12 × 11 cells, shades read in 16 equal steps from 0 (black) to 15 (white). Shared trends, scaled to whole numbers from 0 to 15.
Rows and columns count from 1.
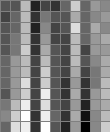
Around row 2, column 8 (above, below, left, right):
12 13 5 6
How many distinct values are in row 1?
9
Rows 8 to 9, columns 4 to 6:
4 12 5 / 4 14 5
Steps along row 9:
up up down up down down up down up up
